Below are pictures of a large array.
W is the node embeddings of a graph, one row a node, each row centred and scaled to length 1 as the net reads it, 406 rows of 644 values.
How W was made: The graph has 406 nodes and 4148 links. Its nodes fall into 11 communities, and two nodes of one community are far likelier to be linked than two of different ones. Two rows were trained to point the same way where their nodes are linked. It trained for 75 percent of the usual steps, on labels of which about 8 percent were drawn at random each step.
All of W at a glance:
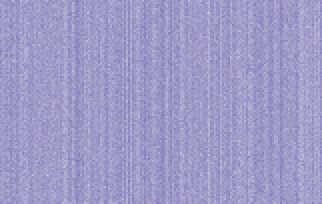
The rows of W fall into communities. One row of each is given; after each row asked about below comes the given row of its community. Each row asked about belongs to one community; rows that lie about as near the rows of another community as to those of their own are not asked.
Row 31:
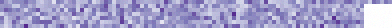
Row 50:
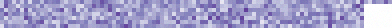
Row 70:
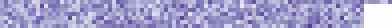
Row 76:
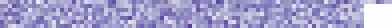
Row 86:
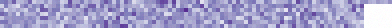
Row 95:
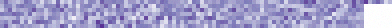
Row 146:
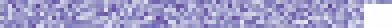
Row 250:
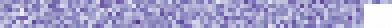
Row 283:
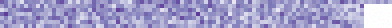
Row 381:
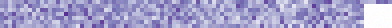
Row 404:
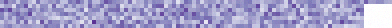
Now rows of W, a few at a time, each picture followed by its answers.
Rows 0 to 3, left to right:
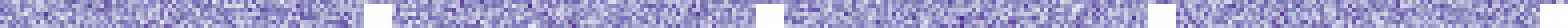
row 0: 76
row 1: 250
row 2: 250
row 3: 76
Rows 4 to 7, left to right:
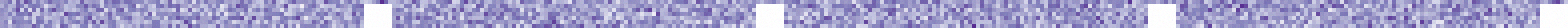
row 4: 31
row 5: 146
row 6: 76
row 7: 50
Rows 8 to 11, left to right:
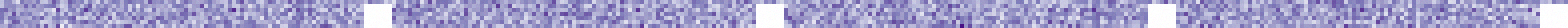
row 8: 146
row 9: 31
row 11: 70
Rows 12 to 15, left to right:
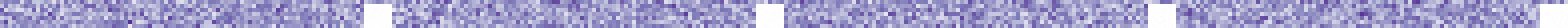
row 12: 86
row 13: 70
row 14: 31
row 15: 50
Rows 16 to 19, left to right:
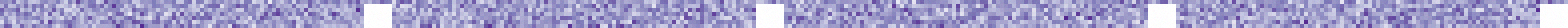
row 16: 404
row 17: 86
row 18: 250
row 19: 50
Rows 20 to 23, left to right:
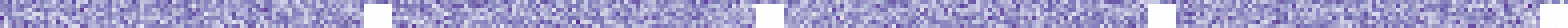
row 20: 31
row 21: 283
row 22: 86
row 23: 76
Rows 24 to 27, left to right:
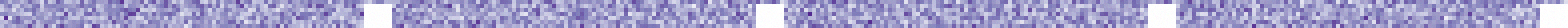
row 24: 95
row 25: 31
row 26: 31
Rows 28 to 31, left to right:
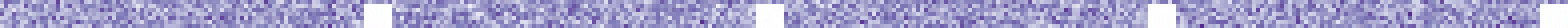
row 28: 86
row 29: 146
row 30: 76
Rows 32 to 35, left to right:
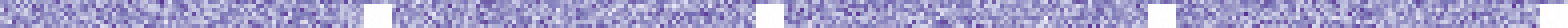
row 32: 146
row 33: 283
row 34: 250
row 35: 283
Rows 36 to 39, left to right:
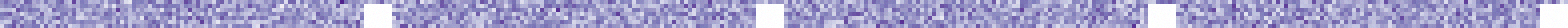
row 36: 95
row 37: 70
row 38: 50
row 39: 95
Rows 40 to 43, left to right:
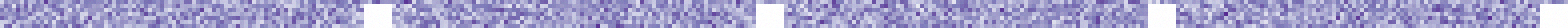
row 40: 250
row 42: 70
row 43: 76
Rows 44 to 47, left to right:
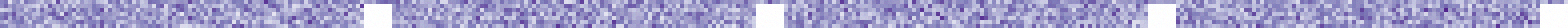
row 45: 283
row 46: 146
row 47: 31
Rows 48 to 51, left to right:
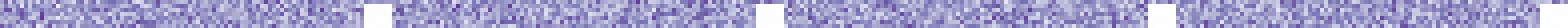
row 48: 404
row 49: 50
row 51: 86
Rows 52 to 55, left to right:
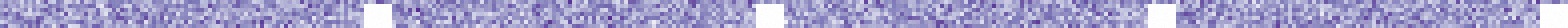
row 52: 381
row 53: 50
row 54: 50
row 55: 70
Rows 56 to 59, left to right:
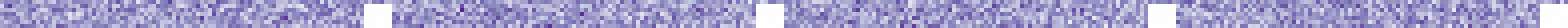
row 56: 95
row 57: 146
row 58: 404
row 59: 86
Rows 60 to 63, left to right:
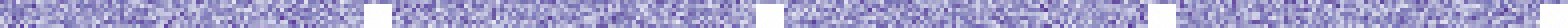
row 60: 404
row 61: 146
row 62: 86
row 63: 95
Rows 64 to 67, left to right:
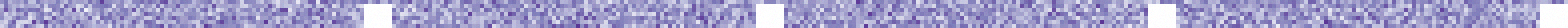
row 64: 250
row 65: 250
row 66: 404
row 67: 50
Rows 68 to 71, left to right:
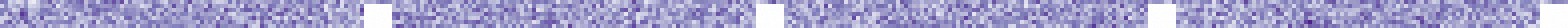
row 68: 404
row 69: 146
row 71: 70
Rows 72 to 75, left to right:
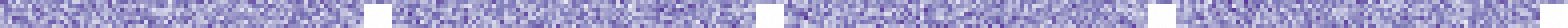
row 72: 250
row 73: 76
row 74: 50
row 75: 250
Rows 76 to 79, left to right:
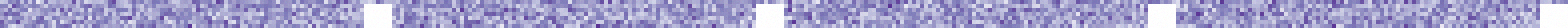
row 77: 146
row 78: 381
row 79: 70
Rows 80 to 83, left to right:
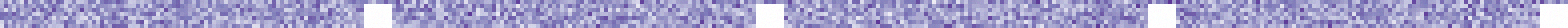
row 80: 381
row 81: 250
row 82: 31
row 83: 404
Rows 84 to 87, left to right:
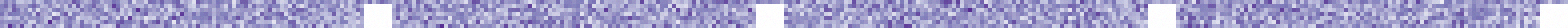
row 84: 404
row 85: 250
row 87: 146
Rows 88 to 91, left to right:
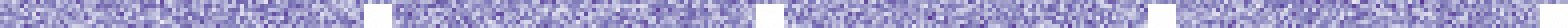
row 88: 50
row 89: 146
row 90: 86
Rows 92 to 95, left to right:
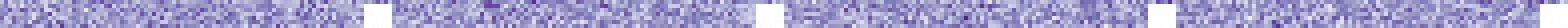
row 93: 283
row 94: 50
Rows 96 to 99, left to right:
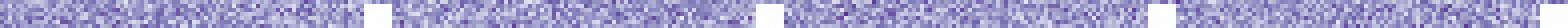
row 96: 146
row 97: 76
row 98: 76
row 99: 404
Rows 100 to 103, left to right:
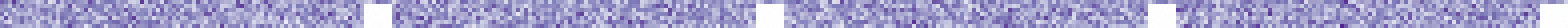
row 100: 283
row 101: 50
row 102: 95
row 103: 95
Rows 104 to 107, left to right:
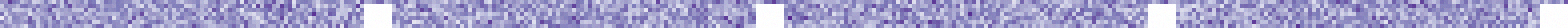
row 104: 86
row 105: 250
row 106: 250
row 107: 86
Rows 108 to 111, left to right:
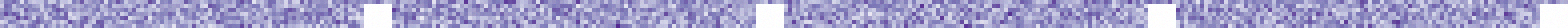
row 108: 95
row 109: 381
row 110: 283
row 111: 250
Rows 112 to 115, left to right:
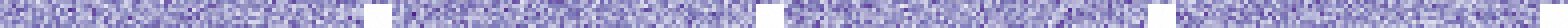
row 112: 31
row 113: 381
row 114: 95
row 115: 76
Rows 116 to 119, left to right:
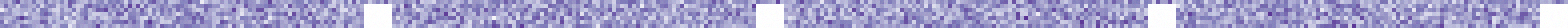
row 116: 283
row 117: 381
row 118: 31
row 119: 146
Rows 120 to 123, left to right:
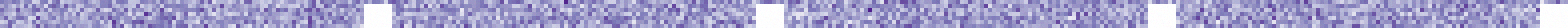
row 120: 250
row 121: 250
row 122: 86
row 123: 86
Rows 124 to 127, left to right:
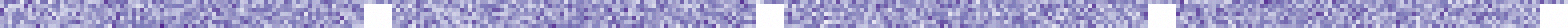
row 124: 86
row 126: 86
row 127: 283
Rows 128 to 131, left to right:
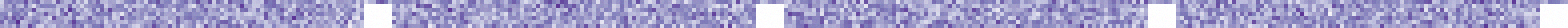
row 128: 146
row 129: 86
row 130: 146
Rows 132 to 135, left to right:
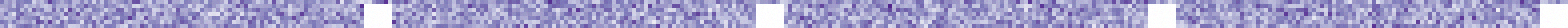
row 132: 31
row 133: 86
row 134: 146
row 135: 95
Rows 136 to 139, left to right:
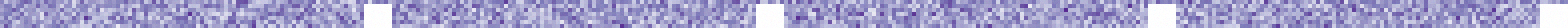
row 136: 50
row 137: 76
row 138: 381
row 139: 70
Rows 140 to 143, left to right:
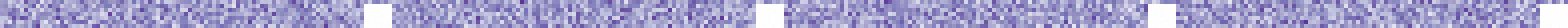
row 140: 50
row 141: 50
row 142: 86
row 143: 76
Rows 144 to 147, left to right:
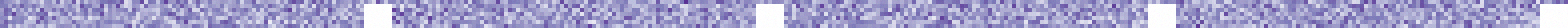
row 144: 76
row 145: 31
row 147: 404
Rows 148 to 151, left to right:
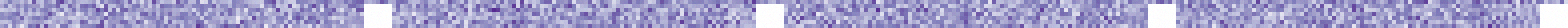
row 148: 381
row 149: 283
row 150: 250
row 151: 283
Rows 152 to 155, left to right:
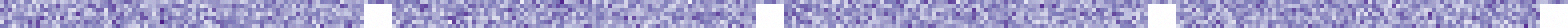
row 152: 86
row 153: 95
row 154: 76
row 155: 95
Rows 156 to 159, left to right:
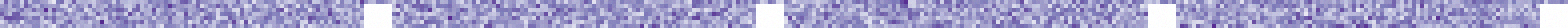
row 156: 381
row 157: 95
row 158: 70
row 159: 50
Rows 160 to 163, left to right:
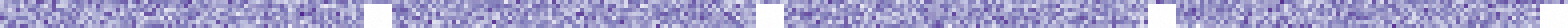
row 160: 250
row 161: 50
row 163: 381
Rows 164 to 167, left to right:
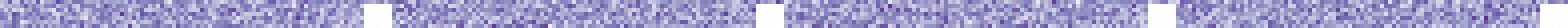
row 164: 146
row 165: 404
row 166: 146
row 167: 95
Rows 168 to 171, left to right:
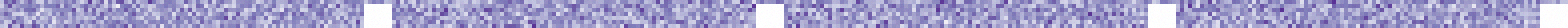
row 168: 95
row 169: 404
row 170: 381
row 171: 283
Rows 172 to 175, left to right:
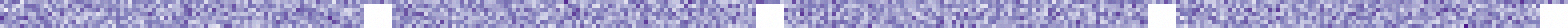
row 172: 250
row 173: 404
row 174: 31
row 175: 31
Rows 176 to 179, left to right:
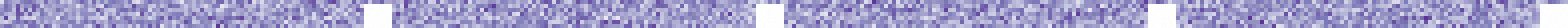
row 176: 95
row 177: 283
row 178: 95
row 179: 250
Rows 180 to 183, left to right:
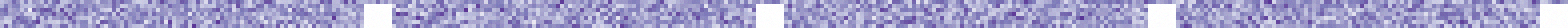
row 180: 381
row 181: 50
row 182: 283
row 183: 50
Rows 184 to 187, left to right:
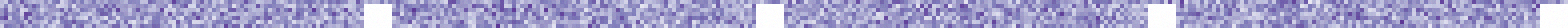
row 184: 146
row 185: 381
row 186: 283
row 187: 381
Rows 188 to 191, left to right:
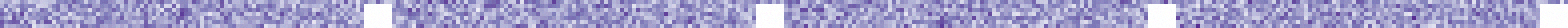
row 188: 76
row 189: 50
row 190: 250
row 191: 250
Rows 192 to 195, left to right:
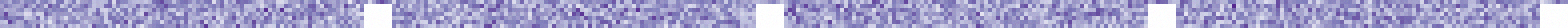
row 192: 381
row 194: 95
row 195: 86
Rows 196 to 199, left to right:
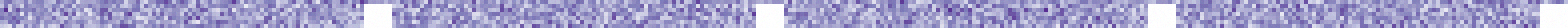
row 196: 381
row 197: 146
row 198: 381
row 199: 381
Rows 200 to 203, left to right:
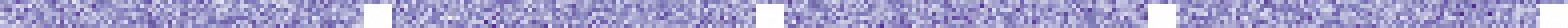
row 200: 250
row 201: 404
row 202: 86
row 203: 146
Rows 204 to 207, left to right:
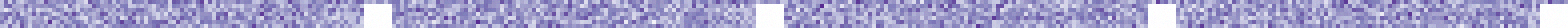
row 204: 70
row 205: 283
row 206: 95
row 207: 31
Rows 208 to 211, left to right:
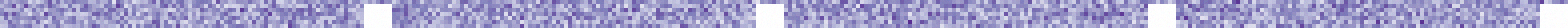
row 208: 146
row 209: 146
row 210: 381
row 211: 381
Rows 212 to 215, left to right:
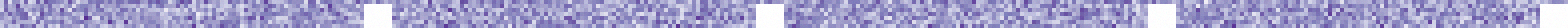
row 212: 250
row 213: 250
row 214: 146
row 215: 404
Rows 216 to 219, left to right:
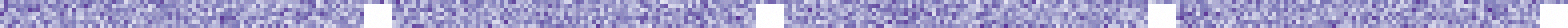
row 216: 95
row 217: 250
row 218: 283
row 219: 95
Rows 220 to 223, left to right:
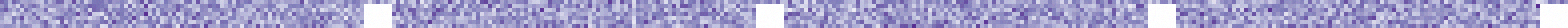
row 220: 283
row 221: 50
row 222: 70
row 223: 31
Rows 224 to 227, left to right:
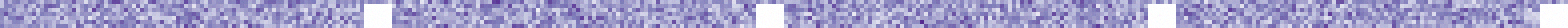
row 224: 283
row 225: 86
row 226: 50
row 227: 76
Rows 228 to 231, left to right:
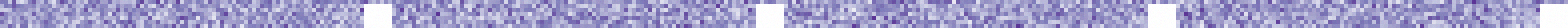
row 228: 283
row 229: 250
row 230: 404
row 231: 50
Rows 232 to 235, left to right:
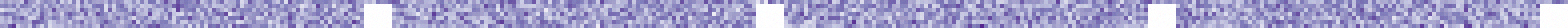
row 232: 70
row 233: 70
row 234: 381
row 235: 404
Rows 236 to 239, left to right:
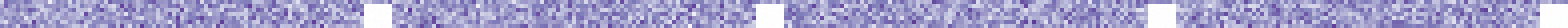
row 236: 95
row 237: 50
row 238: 283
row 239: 70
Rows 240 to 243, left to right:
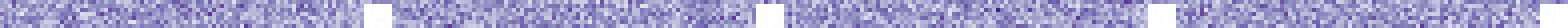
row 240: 146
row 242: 146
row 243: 31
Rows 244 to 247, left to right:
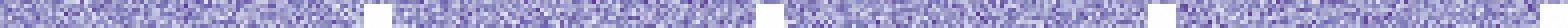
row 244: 50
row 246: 95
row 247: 95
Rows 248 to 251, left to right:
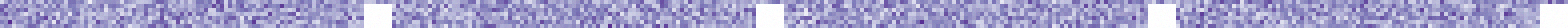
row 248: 50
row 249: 404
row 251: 31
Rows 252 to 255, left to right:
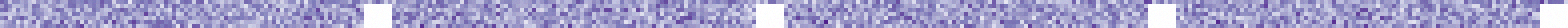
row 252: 250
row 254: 50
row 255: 31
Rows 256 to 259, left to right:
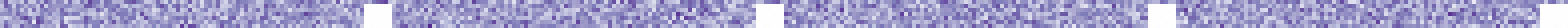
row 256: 50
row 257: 50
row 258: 86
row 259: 95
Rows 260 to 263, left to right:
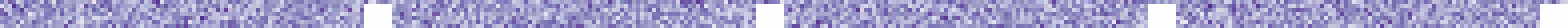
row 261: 50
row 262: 146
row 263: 95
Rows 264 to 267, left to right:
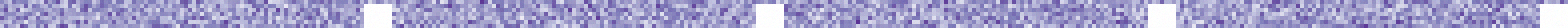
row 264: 250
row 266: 76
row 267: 283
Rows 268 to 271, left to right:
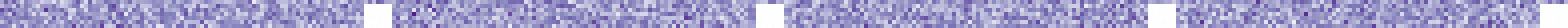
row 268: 404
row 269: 86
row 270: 146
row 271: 31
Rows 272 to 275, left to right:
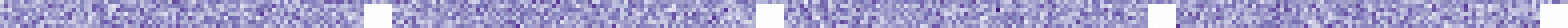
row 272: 70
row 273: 283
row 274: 250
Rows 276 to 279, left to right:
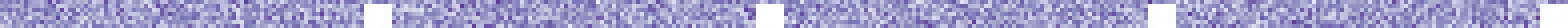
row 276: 31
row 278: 404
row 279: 50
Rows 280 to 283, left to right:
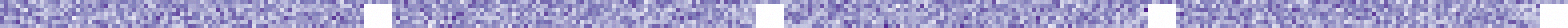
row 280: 31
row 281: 283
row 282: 381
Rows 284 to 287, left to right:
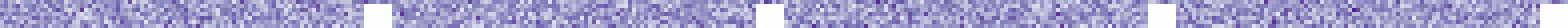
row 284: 381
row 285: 50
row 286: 95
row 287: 76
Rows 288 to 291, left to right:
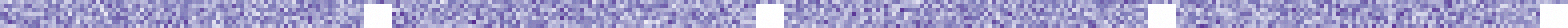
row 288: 381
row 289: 76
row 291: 95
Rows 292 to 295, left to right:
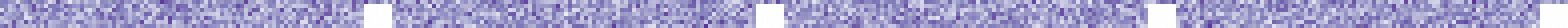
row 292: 381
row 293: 50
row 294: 250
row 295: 50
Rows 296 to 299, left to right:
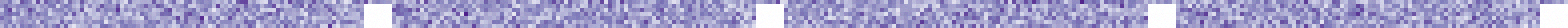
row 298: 31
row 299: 404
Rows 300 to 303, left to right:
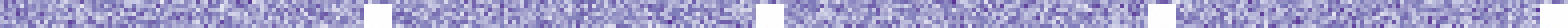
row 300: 404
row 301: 76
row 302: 95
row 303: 381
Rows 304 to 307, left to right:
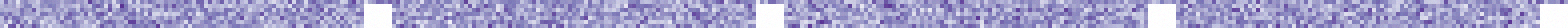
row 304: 70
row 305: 70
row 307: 146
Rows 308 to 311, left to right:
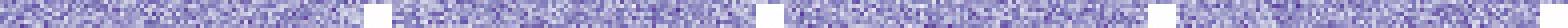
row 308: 283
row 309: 76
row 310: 31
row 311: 70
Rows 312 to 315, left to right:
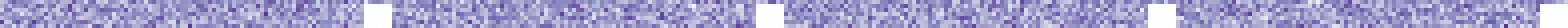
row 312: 146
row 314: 50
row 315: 381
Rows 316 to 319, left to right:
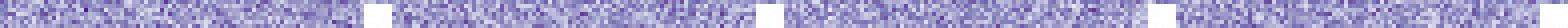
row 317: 146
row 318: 146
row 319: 250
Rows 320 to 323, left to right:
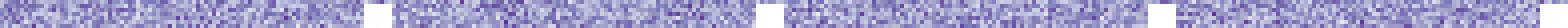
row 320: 95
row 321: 86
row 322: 250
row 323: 76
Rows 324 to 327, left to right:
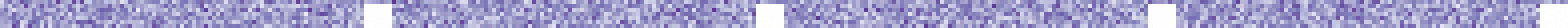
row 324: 146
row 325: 404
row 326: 404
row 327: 381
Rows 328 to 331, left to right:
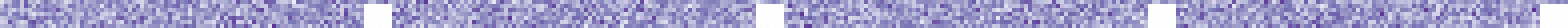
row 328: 381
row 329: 70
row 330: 50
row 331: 404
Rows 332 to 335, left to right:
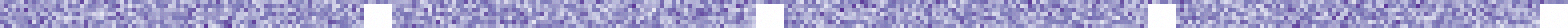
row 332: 50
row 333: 146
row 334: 76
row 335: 404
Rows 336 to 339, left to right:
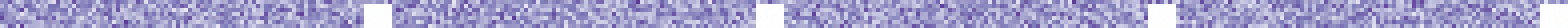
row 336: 76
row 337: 146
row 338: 50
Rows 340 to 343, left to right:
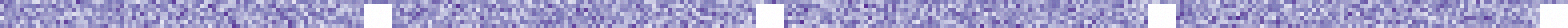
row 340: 404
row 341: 404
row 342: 76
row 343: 283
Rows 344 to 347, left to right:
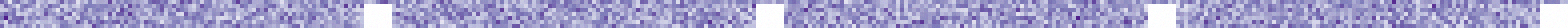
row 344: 283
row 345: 70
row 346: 250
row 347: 86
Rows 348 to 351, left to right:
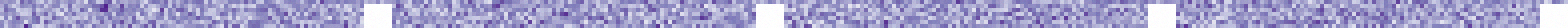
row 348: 146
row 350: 70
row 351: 404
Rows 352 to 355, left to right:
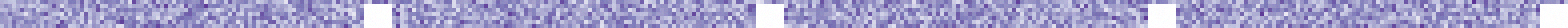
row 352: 50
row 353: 86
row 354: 250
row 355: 404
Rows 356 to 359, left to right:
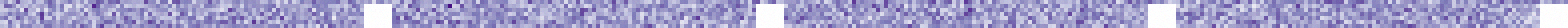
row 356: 70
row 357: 76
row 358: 250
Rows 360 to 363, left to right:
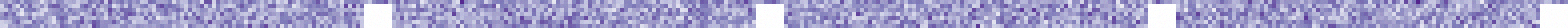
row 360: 95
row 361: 250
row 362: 50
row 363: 283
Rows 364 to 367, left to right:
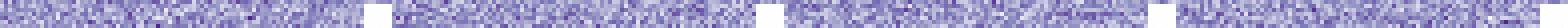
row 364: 283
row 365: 146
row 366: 95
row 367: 31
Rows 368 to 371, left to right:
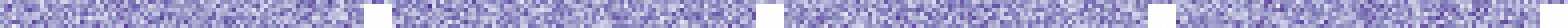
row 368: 95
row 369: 95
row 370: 381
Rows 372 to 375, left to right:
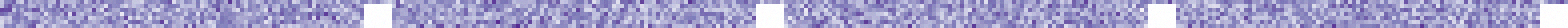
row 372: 95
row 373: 283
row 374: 50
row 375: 31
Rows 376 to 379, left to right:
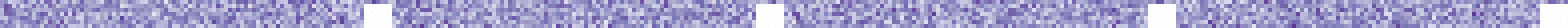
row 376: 50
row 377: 95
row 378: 95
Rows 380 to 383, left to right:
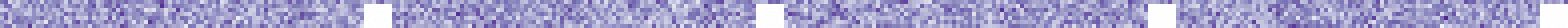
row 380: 86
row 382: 381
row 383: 70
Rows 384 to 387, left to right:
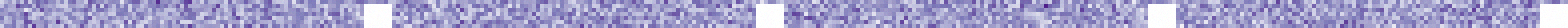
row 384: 31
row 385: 95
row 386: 50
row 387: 250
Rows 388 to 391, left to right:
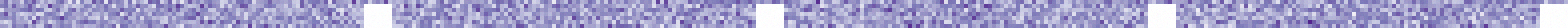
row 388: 283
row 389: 381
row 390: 283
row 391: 70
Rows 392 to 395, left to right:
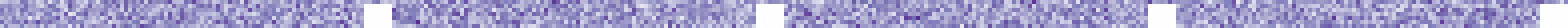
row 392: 76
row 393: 381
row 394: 404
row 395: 250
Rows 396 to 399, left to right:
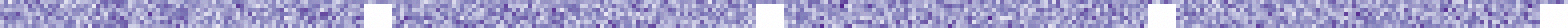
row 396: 381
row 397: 146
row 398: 381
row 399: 31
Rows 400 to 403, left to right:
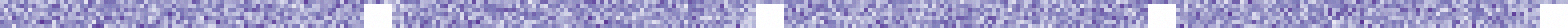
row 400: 76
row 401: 146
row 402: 250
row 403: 381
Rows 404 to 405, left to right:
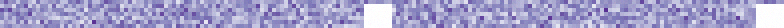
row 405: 250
